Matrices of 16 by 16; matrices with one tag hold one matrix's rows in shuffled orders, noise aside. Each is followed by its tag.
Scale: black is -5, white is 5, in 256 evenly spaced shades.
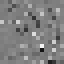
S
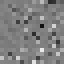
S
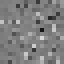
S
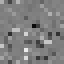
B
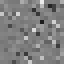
S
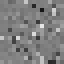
S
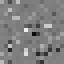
B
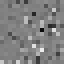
S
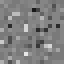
B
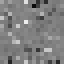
B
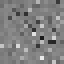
S
